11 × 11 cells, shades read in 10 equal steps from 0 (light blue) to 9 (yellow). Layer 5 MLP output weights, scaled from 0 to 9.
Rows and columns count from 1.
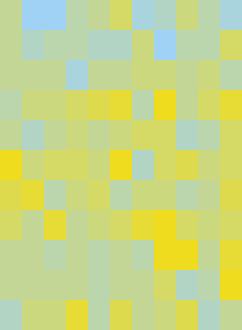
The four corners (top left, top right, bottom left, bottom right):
4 1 2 4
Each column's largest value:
9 8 8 8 7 9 8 9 9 6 9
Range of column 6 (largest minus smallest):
7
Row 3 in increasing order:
1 3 4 4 4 4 4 4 5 5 5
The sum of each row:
29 33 43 64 47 66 56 67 55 47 52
